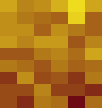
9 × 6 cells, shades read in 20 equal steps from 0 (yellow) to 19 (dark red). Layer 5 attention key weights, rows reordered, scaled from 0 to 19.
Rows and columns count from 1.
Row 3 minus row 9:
-6 -9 2 -3 -10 1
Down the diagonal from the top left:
5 9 11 6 10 10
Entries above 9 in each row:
0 3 2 1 3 4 4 5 5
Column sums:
87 90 85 81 91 85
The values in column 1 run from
5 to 15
